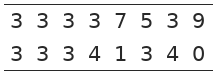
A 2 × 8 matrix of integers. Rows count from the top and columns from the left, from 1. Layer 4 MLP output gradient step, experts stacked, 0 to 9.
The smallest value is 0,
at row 2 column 8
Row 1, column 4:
3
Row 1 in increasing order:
3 3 3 3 3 5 7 9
